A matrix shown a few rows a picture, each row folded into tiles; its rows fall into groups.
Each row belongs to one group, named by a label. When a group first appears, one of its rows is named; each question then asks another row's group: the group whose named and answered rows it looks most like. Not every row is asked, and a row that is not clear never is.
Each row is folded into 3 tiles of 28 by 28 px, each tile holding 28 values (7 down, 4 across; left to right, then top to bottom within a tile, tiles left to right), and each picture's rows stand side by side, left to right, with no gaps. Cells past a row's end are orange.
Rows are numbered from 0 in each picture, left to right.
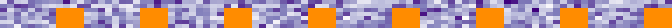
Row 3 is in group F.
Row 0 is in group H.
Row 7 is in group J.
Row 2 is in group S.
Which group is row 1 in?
S
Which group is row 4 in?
J
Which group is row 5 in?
F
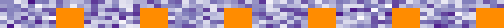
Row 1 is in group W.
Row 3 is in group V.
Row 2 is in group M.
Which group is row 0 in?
F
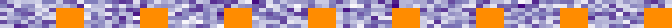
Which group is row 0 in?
M
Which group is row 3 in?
V
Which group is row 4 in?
F
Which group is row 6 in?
H
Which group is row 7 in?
W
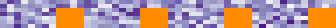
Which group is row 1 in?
V
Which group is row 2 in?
V
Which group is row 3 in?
F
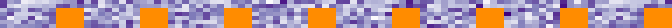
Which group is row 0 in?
J
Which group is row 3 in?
H
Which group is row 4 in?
S
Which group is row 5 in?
V
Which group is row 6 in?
F
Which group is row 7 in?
J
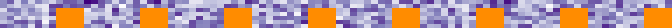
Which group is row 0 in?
S
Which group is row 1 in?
S
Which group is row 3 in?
W
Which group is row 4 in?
M
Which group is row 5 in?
S
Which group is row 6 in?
V
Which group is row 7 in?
V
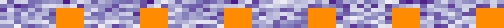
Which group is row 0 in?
H
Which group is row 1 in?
H
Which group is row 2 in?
H
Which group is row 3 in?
J
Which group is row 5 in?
V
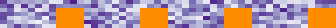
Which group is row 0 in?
W
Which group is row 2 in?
M
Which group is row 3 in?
W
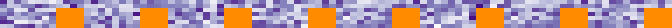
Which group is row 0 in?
W
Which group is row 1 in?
S
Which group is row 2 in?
W
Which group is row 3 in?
M
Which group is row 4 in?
J
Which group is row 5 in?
H
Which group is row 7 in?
M
